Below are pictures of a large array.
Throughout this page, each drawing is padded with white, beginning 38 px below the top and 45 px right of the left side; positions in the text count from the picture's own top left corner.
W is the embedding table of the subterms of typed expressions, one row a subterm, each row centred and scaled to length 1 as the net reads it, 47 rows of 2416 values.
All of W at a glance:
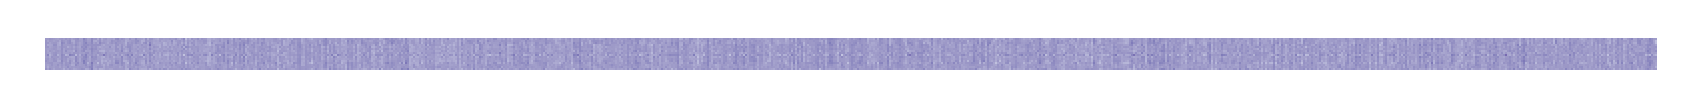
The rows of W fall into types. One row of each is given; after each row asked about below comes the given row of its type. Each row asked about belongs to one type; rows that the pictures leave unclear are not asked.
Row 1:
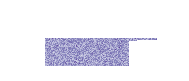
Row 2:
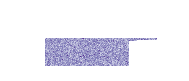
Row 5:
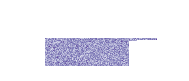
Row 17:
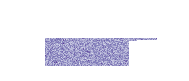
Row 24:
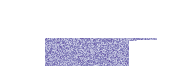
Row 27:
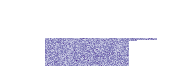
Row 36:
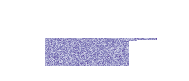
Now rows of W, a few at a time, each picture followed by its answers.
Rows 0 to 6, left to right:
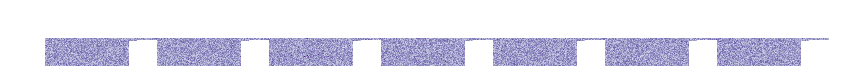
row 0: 36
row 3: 24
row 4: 2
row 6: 17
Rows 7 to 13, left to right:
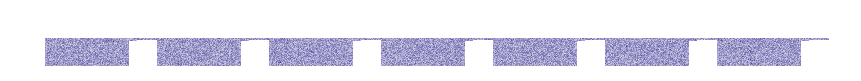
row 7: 24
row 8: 2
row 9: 17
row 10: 1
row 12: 36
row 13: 1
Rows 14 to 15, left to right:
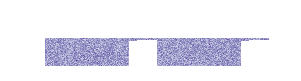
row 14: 27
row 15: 1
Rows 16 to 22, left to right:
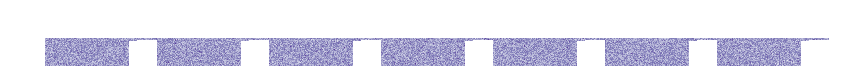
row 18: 36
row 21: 27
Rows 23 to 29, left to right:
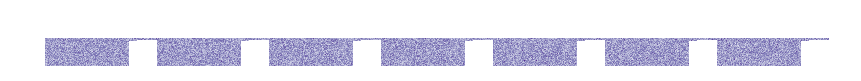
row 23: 1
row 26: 36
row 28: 27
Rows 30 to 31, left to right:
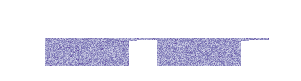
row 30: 36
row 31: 1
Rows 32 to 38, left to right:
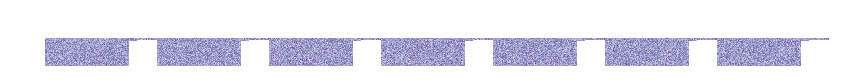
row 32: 27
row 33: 1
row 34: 24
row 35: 1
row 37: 2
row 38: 36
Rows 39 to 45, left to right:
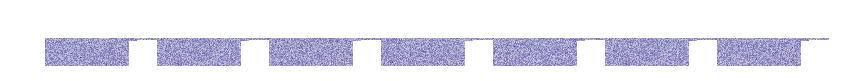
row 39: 27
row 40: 2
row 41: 5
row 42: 17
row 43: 5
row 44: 2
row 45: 36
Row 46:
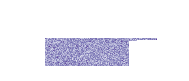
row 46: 5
